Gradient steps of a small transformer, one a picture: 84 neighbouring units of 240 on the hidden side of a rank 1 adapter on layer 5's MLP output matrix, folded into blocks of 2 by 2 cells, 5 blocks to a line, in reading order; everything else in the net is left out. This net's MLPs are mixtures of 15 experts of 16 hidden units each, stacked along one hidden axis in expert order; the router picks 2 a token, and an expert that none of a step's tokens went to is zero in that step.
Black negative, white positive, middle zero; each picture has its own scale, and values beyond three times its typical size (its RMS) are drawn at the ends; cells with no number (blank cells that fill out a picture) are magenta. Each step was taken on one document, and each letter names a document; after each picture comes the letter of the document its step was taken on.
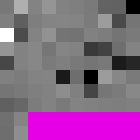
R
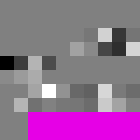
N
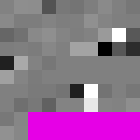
R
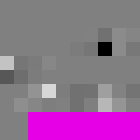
N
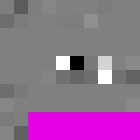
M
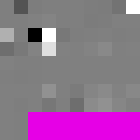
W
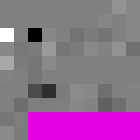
N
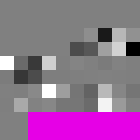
N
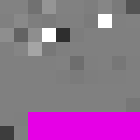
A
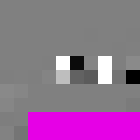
M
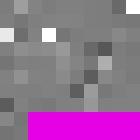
R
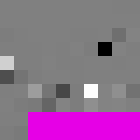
R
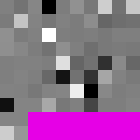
R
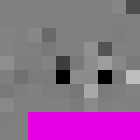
W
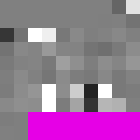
W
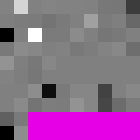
N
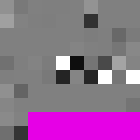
M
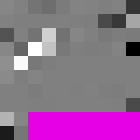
A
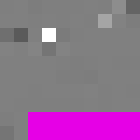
A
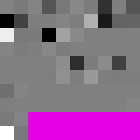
A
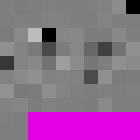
W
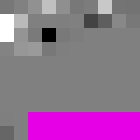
A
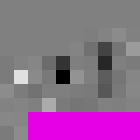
W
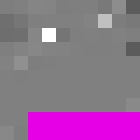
A
